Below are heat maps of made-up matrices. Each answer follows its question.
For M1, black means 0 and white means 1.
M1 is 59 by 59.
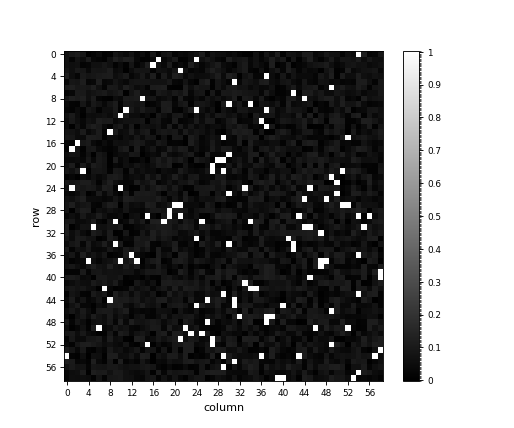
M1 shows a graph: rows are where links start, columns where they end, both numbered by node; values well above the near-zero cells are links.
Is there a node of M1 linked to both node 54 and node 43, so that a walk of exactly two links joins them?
yes
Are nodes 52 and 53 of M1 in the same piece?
no
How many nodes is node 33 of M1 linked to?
2
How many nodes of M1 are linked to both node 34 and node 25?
1
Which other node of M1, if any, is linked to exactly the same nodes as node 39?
node 53
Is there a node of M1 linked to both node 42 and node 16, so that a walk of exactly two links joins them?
no
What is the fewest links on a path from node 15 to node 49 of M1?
2
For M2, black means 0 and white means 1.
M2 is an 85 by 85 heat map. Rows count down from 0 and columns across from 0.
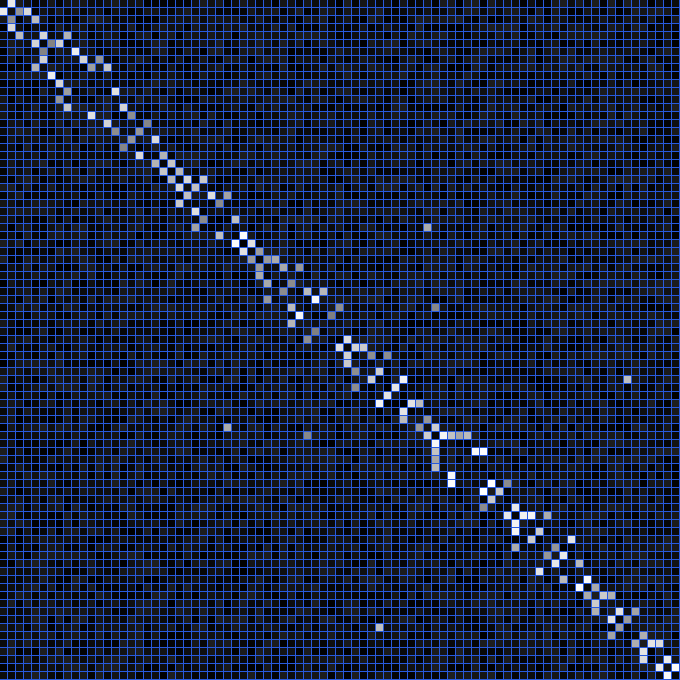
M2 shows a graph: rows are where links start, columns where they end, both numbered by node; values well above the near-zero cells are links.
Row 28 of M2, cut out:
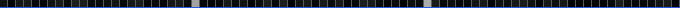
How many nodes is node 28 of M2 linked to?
2
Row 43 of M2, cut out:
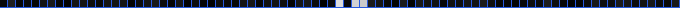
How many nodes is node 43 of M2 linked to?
3
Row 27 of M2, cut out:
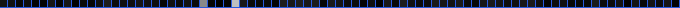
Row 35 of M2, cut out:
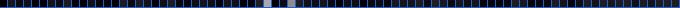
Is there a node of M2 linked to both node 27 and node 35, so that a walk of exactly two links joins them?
no
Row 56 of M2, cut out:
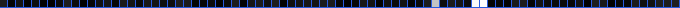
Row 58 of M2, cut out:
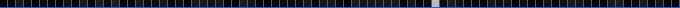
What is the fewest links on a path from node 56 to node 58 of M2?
2
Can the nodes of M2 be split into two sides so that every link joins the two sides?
yes
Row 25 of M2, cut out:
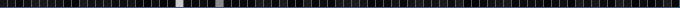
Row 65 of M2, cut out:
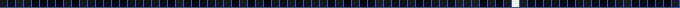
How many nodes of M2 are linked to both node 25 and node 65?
0
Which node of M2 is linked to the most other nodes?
node 54
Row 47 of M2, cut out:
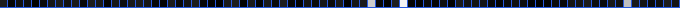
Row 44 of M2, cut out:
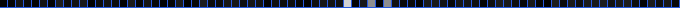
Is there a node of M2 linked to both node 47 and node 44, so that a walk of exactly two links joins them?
yes
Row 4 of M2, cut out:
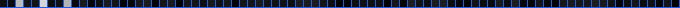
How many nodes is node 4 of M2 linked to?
3
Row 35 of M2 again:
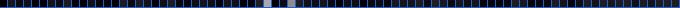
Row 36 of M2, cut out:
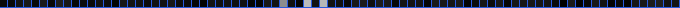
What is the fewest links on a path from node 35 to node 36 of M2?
1
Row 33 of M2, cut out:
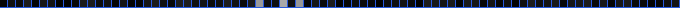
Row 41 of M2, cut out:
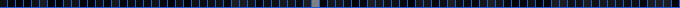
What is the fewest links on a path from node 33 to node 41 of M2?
3
